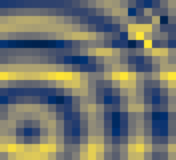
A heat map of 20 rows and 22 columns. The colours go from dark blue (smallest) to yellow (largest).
Values change most from cell to cell in the top right. In the top right lies a patch that is rougher than the rest. Rings spread out from the bottom left.
